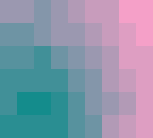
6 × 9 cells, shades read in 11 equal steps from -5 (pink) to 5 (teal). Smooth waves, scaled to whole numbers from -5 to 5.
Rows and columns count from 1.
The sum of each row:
-21 -14 -3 4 12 10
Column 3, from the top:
0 0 3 3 5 4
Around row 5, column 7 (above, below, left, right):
-2 -2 0 -2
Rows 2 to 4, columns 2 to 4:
1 0 -1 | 2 3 1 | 3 3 3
